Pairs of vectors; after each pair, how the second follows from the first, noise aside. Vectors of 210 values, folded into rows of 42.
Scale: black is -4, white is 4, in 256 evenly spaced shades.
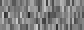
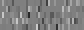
partly zeroed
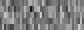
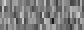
reversed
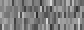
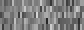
negated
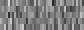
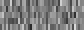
reversed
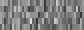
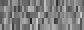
negated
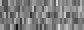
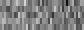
reversed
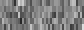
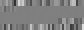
partly zeroed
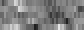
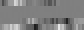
partly zeroed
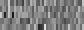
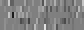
partly zeroed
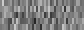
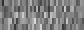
negated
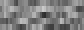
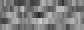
reversed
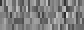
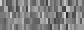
negated
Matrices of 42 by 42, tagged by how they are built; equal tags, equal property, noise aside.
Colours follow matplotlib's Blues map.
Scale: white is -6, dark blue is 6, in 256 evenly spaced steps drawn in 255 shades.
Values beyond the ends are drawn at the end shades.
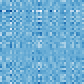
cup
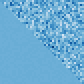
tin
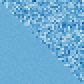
tin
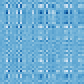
cup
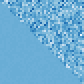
tin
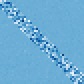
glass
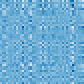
cup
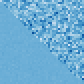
tin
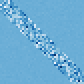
glass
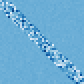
glass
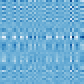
cup
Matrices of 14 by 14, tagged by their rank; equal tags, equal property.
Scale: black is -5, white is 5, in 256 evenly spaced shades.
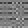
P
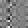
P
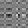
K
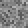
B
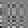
K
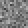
B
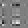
K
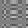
K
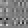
P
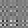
K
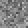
B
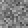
B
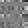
P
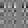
K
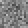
B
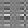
K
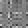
P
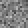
B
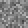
B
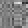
P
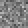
B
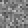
B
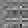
P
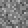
B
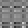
K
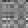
P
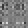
P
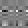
K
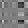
K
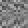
P
